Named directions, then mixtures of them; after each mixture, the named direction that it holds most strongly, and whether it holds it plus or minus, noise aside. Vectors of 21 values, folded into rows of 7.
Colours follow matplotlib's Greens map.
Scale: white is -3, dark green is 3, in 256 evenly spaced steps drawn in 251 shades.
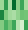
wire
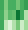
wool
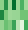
wire, plus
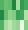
wool, plus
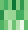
wire, plus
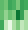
wool, plus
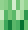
wool, minus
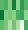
wire, plus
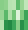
wool, minus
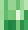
wool, minus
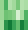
wool, minus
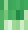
wool, plus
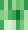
wool, plus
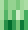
wool, minus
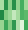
wire, plus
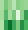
wool, minus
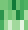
wool, plus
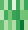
wire, minus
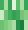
wire, minus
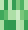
wire, plus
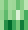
wool, minus
